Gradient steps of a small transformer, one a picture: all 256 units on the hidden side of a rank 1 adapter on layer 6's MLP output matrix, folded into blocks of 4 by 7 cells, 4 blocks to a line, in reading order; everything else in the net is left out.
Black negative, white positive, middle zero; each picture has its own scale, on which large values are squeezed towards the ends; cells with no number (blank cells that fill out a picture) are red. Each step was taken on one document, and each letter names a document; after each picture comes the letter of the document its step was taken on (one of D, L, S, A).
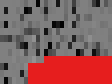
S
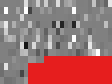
S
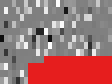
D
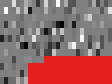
D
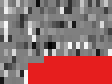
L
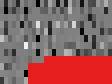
L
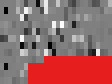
S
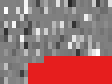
S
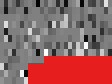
L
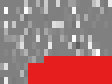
S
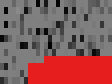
D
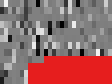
L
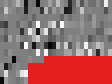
L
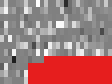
L
